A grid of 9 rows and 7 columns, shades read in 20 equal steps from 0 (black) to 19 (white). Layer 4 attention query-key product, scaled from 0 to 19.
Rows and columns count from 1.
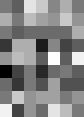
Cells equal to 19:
1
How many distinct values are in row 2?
6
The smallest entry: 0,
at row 6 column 1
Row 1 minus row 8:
0 -8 6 3 -2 4 -2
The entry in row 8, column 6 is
9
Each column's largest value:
18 15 17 15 19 15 18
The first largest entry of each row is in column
3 6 7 2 5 3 5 2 1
